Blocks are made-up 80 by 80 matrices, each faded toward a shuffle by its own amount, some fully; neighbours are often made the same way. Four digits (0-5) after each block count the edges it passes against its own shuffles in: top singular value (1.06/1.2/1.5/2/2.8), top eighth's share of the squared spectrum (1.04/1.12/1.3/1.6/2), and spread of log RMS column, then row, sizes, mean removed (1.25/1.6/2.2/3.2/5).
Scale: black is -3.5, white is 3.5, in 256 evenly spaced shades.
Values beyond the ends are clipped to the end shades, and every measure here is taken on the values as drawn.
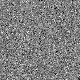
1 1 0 0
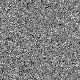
1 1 0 0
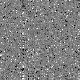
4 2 1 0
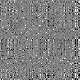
5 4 3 3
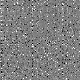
4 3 2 1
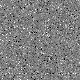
2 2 0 1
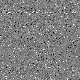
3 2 0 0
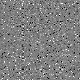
3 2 1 1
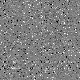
3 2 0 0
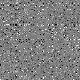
4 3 1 2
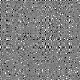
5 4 2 2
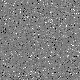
1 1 0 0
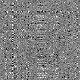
4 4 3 2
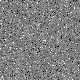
0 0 0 0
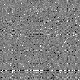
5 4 1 2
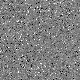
2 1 0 0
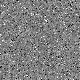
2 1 0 0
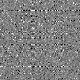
4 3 1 2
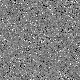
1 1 0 0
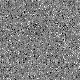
2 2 0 1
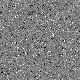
0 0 0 0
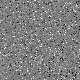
1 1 0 0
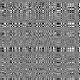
5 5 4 4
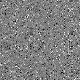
3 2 1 0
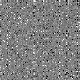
4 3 2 2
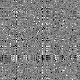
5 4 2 2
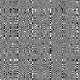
5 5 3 3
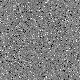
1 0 0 0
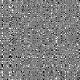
4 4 3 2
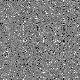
3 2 1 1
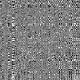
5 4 3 2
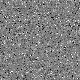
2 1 0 0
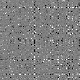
4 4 2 2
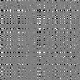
5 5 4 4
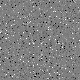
2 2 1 0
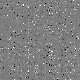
3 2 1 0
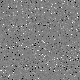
1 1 0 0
